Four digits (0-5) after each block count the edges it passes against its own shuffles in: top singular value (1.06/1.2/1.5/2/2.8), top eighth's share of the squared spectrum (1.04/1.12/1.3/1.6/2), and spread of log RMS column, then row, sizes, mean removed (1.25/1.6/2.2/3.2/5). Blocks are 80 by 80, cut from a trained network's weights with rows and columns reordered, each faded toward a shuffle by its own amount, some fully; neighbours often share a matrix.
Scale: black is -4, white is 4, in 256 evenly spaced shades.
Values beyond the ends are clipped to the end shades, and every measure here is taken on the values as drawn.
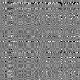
4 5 3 3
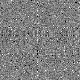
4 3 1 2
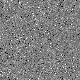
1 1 0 0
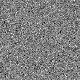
3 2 0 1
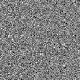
3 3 1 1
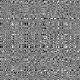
4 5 3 3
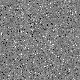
2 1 0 0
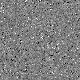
2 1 0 0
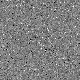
0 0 0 0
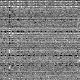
5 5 2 3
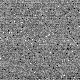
2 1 0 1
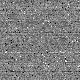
3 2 0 1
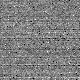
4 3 1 2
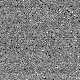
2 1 0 0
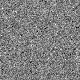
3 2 0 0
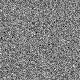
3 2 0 0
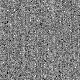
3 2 0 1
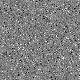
2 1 0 0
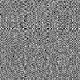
4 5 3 2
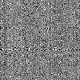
3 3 0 2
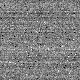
3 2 0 1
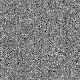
2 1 0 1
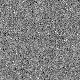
0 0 0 0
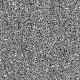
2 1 0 0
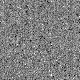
1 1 0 0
